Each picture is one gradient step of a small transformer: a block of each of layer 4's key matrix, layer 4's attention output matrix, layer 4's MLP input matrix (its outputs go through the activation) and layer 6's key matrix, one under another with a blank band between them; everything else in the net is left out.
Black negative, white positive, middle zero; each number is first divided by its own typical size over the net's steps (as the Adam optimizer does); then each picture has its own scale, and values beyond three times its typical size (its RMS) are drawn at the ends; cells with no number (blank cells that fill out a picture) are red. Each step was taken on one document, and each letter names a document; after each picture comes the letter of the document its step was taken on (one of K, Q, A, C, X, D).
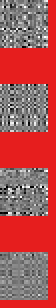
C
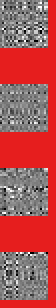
C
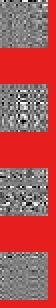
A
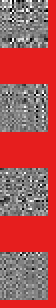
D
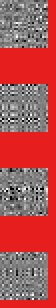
C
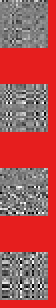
D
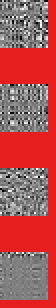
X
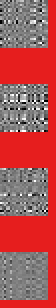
A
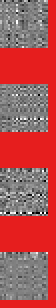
A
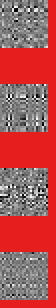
D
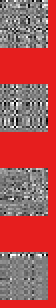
X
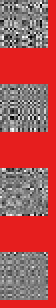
X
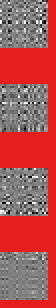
A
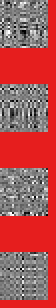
X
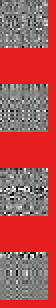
C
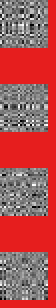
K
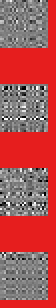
A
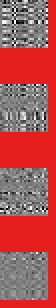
A
